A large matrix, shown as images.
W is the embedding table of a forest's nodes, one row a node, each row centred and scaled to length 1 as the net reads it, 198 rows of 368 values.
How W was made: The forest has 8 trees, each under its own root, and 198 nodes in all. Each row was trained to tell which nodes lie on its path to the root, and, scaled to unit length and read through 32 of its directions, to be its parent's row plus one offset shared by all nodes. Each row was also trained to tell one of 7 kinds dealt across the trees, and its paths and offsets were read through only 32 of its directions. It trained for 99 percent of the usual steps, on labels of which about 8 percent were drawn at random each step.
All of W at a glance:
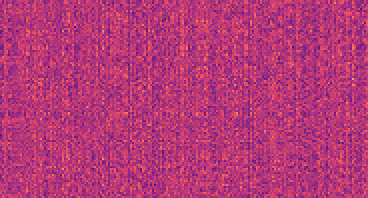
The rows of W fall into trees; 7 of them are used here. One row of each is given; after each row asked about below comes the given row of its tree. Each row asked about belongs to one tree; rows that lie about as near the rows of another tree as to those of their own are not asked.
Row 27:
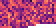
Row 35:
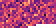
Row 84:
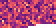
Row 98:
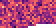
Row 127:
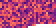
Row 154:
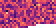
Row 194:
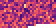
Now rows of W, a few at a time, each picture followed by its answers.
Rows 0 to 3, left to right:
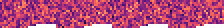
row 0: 84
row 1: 27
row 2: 84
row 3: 84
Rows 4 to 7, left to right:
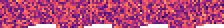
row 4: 154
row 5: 98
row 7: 27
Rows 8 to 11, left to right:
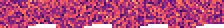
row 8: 98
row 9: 27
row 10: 154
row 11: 27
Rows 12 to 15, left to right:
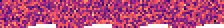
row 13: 154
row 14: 27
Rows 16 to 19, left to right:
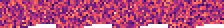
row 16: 127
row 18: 98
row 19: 35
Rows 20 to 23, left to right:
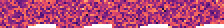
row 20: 98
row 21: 98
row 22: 154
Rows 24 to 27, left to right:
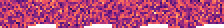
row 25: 27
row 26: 27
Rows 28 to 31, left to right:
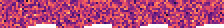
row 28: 35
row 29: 98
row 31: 98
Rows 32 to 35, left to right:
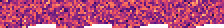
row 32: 98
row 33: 84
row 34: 154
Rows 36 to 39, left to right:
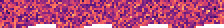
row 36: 84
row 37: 84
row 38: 35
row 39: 98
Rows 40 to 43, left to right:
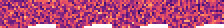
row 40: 98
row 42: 127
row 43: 27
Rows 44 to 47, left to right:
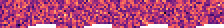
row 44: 84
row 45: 27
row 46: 27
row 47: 98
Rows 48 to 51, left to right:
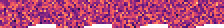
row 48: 98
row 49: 27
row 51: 35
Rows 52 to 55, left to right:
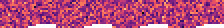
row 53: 35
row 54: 98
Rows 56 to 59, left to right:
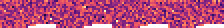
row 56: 27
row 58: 27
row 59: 27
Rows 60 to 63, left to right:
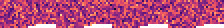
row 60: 84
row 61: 35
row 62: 194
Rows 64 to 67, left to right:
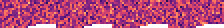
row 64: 194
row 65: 84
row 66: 27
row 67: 27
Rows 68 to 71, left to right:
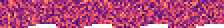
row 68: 27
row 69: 98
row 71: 35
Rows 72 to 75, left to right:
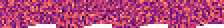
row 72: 35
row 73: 27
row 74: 98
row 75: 84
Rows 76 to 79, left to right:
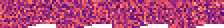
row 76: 154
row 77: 154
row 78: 84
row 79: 35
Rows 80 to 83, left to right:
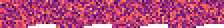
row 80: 27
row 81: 98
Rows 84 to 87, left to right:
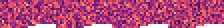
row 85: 35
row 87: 27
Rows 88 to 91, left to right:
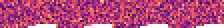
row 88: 194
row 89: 27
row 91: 98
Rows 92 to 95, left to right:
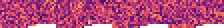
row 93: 84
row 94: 84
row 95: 194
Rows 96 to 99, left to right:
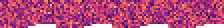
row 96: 27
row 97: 84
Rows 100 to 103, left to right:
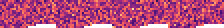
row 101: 84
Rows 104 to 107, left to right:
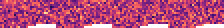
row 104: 127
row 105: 98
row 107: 27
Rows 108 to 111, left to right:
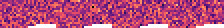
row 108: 84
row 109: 154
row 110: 194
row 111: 35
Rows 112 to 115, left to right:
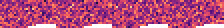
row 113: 98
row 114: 98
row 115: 98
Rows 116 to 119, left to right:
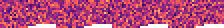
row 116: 84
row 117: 27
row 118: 194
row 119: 35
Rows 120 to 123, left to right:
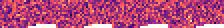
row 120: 84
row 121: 127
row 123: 154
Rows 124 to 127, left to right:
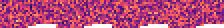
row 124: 27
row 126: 84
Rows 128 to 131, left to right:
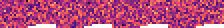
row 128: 84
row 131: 27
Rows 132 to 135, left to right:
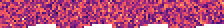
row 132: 154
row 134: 98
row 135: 84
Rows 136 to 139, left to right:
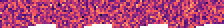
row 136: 84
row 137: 27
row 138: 194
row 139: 84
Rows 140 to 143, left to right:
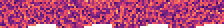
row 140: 98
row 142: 27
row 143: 27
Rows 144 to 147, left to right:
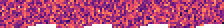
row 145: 194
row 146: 84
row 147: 27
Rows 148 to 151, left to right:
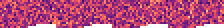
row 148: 154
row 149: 84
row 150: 27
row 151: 98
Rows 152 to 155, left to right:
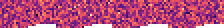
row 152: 84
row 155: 98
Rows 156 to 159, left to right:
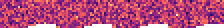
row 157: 98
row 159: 98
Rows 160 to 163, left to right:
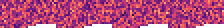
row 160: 98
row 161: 84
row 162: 194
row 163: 84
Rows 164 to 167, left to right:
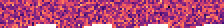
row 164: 194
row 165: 35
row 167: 84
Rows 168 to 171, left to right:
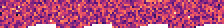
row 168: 98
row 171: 154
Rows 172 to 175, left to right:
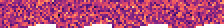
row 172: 27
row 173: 27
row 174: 84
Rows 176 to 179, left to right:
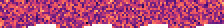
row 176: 84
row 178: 127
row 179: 84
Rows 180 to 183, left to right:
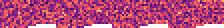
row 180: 194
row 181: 154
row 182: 194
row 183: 98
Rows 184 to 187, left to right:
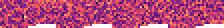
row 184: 98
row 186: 98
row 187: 194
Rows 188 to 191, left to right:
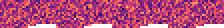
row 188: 35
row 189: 98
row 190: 84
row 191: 35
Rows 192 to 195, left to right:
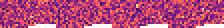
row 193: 84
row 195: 27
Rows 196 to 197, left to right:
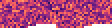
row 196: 154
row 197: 98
